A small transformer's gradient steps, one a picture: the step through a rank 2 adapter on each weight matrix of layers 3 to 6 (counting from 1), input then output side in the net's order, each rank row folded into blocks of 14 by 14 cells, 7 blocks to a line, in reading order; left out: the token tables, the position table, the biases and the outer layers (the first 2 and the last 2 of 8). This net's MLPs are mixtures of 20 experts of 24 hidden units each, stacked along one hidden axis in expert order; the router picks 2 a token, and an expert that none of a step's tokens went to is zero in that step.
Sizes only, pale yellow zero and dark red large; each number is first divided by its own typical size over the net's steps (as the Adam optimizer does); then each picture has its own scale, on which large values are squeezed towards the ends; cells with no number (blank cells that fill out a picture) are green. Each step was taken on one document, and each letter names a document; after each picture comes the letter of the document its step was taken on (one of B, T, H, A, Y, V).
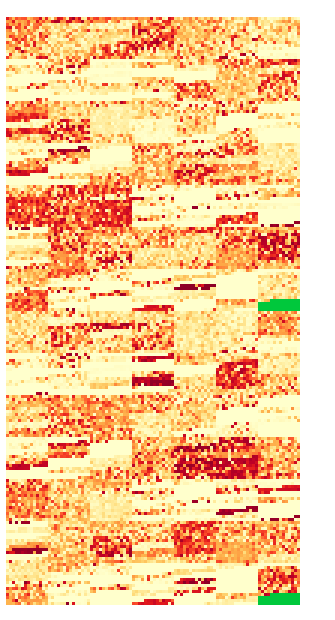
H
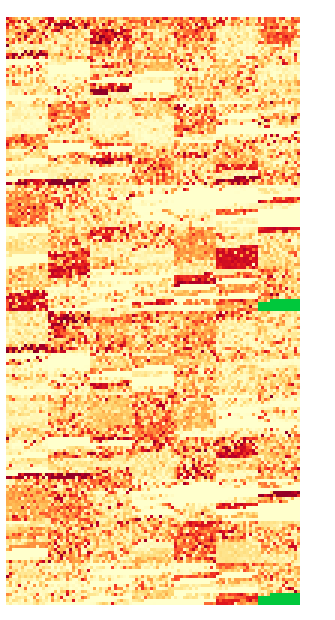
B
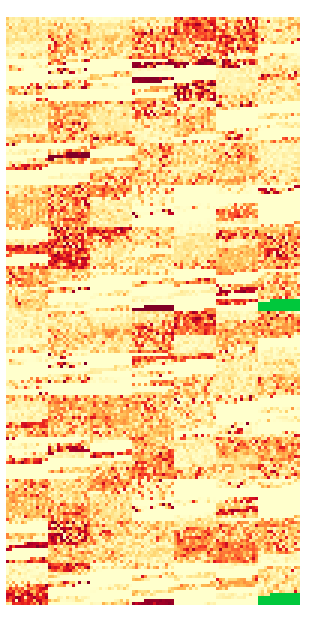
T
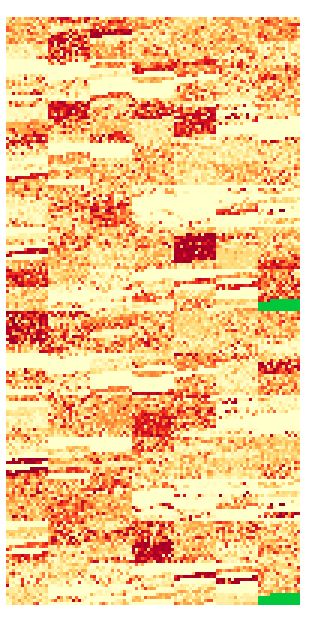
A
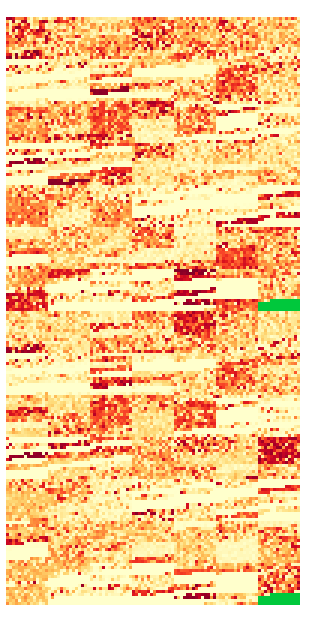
H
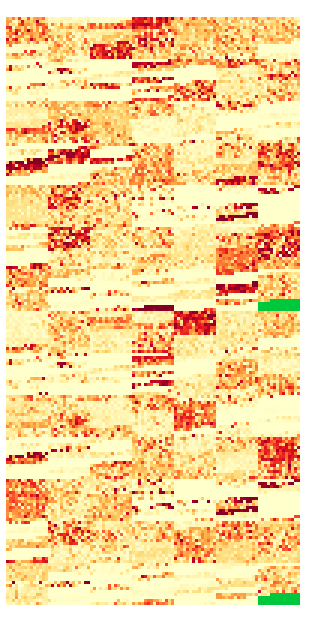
T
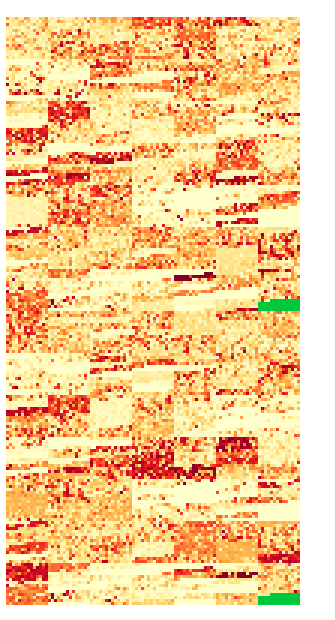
B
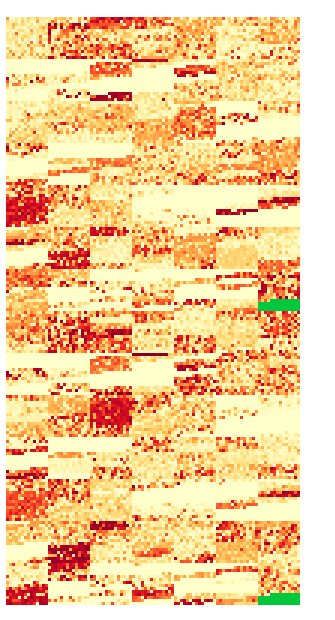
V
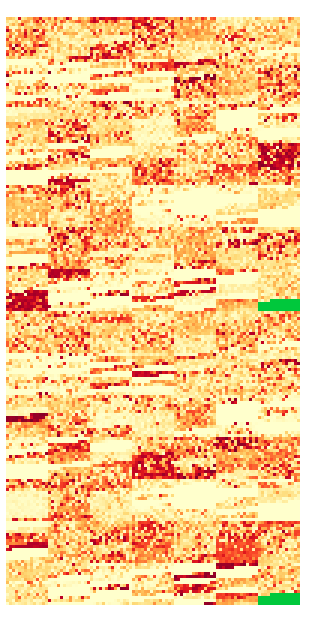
B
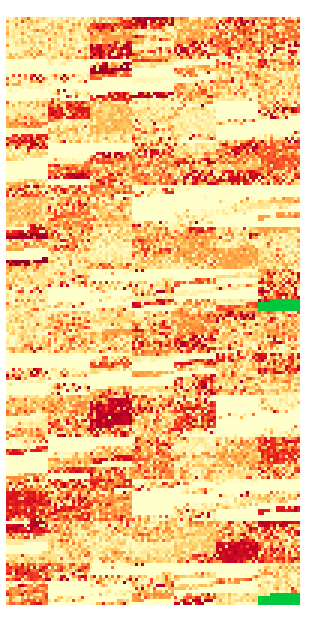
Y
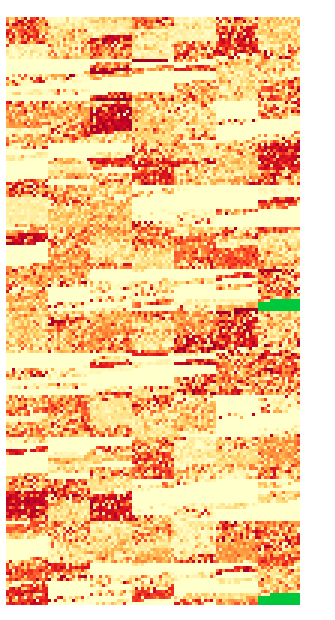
Y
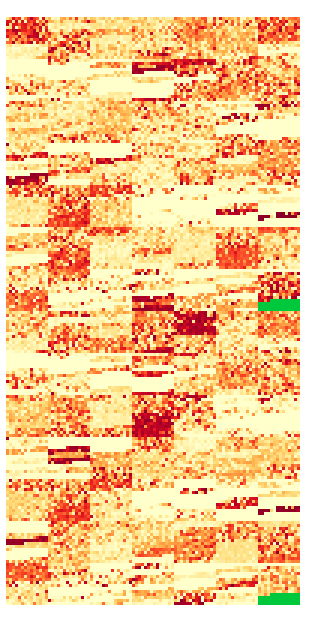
A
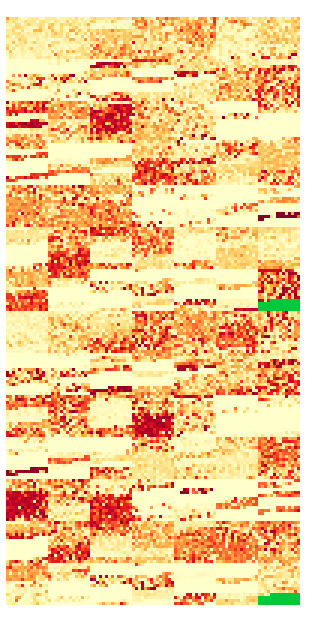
V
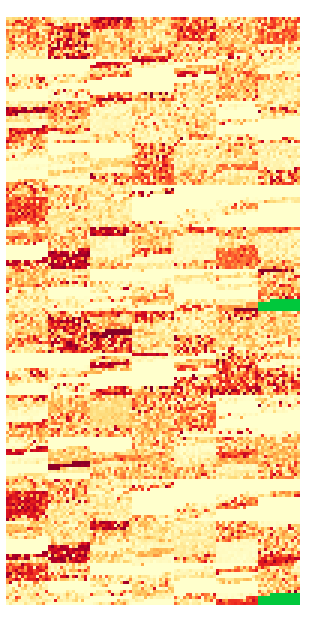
V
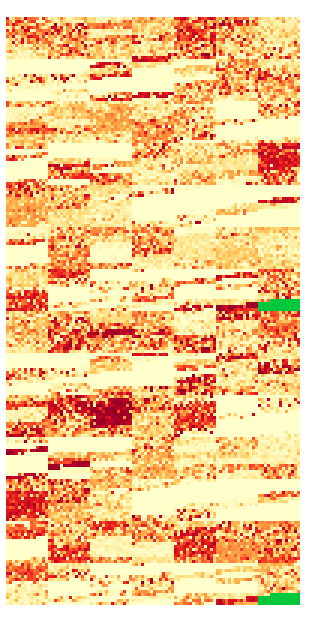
Y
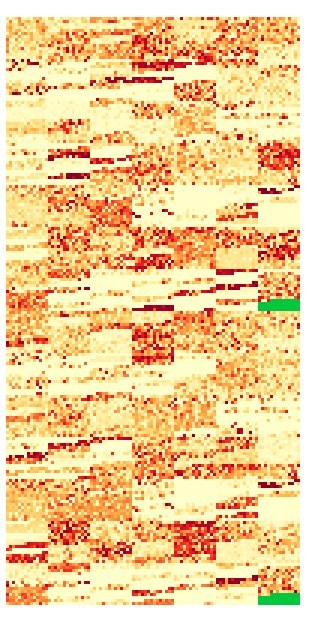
T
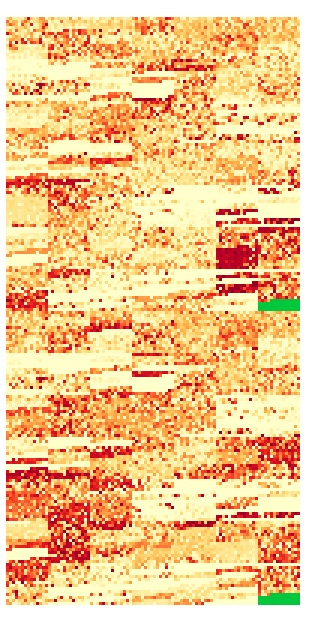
A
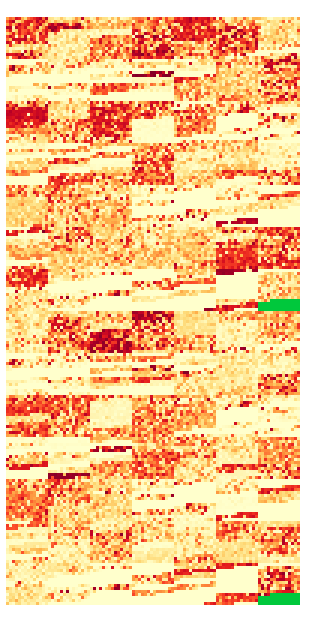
H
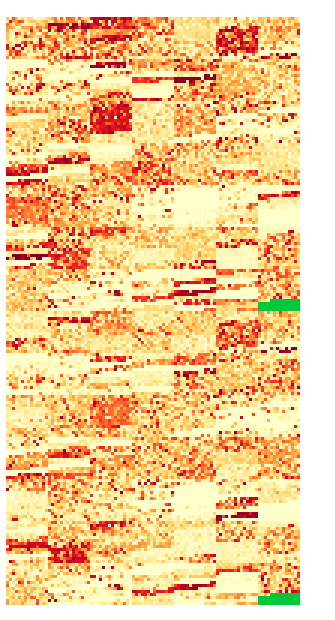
B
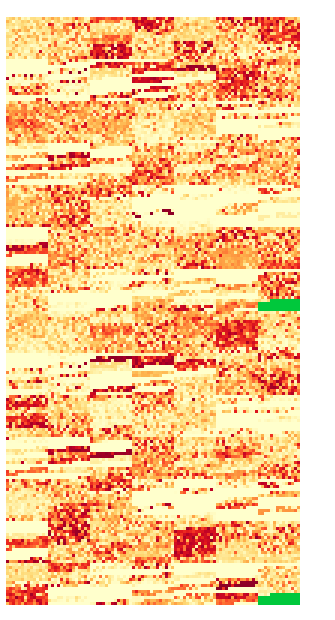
A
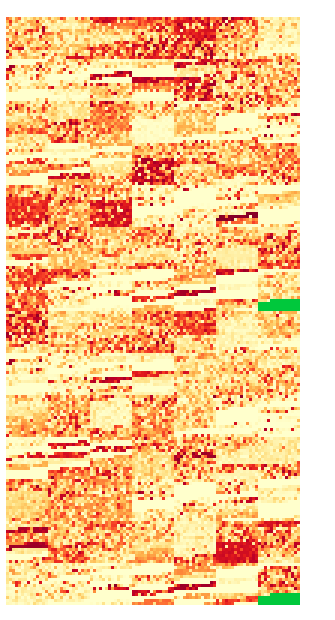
H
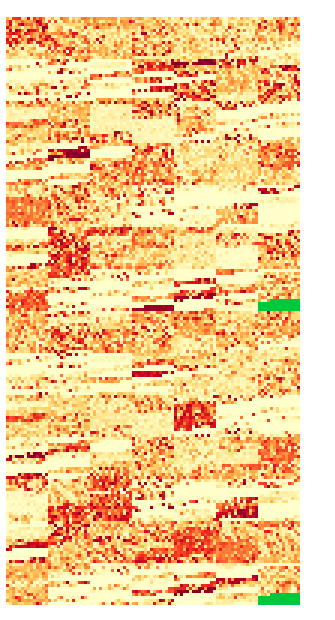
T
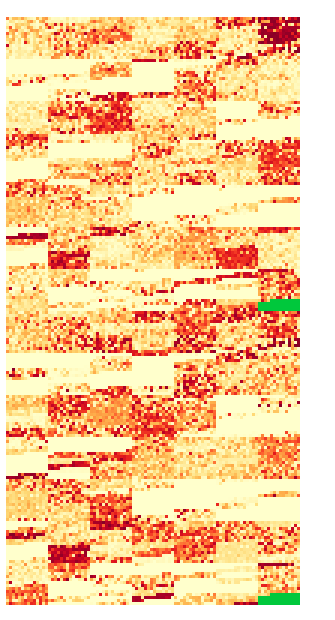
Y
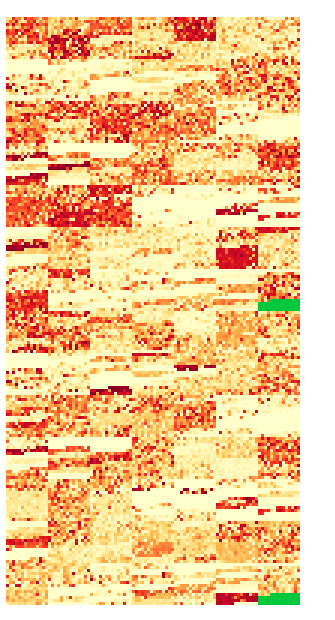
A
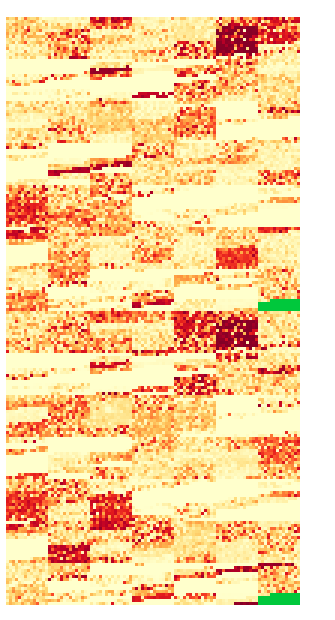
Y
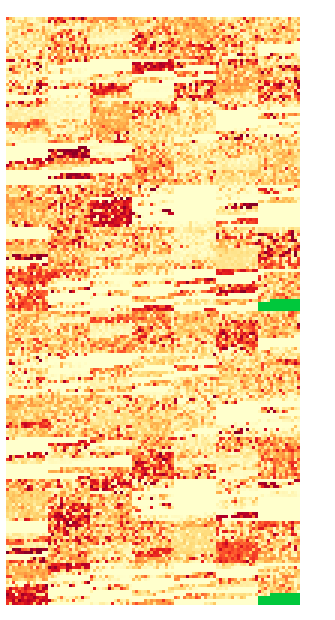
T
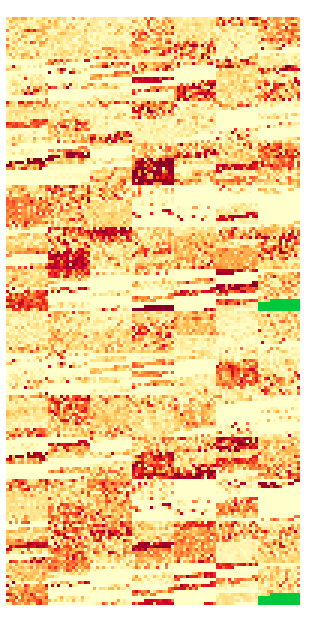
T
